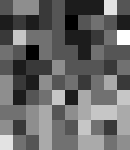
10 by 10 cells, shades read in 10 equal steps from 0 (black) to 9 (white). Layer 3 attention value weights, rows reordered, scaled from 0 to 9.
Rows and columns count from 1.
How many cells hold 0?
2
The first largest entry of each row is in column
9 8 10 1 5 9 5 8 7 1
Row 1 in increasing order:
1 1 1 2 3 3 3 5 5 8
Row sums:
32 20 37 28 28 34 42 53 44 50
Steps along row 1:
up same down up down same same up down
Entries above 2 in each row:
6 4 6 8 6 6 8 10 8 10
